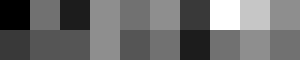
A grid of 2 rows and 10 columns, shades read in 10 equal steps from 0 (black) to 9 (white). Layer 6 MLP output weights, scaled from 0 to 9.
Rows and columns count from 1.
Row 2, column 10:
4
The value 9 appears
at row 1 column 8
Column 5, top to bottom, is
4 3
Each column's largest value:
2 4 3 5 4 5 2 9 7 5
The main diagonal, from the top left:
0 3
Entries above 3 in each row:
7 5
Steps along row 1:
up down up down up down up down down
